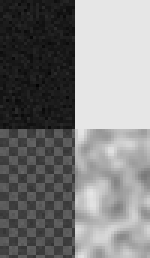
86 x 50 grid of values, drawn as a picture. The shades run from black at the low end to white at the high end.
The table splits into 2 rows of 2 panels. Panel 1,1: very low, fine-grained, faint in contrast. Panel 1,2: very high, flat. Panel 2,1: low, checkered. Panel 2,2: high, blotchy.
